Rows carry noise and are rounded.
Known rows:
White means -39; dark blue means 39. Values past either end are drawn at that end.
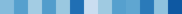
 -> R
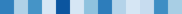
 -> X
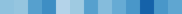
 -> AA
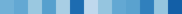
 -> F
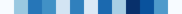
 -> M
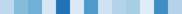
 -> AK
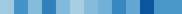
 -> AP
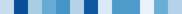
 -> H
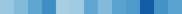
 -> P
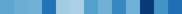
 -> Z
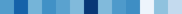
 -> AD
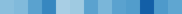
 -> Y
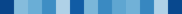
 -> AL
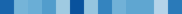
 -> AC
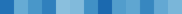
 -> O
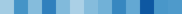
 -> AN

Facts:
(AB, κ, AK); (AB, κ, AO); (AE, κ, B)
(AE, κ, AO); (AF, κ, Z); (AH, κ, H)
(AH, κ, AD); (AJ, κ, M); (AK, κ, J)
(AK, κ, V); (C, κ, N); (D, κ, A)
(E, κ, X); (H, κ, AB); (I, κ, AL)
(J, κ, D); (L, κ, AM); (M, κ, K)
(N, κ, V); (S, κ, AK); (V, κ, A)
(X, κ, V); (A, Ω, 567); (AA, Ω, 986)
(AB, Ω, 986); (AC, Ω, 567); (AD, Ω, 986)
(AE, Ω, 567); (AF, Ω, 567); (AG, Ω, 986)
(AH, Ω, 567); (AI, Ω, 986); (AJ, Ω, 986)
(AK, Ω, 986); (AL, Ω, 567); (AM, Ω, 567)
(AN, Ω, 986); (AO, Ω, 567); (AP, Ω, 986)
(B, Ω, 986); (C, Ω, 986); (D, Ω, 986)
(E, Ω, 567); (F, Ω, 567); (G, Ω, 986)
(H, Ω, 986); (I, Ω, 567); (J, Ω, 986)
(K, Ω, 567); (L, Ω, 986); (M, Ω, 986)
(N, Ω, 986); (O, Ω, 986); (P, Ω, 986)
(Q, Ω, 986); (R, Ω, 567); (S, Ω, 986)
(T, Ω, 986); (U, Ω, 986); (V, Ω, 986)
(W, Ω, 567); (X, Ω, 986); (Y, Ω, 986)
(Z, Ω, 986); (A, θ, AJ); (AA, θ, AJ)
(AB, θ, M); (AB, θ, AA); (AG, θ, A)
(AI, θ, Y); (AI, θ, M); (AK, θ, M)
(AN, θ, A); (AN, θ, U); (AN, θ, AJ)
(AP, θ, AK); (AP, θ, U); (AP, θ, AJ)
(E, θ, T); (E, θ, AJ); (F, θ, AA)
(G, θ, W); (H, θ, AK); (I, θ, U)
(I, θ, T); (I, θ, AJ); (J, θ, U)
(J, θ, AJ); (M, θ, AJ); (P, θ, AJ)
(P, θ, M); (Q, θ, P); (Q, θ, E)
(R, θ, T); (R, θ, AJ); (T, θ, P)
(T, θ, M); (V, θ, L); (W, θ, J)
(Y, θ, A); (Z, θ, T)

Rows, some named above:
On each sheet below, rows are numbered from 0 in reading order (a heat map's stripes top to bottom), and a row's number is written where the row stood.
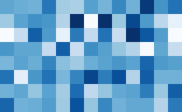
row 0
Z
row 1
K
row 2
AJ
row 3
S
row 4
G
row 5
L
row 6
F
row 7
AC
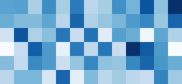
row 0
I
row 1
W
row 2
AB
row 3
AJ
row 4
U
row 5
J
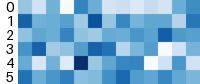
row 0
A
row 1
AC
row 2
AG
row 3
AO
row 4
V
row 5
O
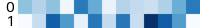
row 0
E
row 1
AJ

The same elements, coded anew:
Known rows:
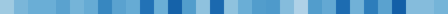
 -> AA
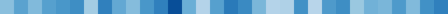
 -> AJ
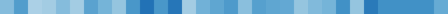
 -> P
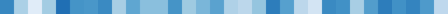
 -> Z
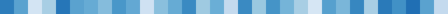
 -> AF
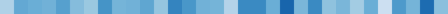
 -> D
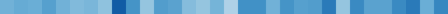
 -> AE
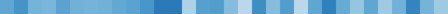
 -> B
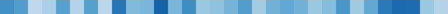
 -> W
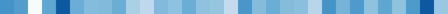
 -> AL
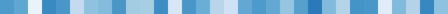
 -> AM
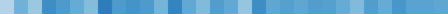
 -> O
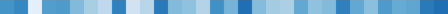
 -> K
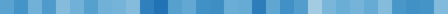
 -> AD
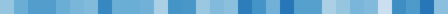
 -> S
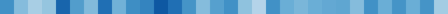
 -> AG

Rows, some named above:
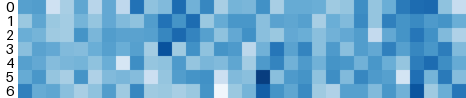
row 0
W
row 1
P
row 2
G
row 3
AB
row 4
AO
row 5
A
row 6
E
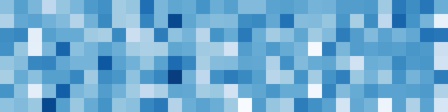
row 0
AK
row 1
J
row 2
K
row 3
I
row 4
C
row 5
AJ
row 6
I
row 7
L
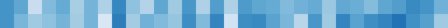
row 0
AC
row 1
F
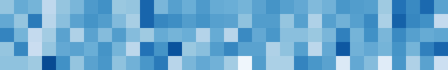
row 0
AK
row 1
H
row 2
R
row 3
M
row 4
L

